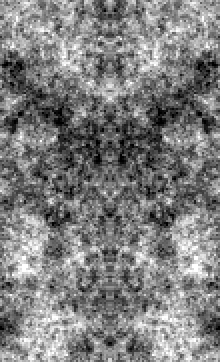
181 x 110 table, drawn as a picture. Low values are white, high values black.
Mirror symmetry: left to right. Slope: none. Histogram: bell-shaped. Grain: blotchy.
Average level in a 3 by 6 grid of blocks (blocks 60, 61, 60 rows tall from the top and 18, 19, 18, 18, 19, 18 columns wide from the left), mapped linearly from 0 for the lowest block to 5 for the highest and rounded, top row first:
3 2 2 2 2 3 | 3 5 5 5 5 3 | 1 0 3 3 0 1
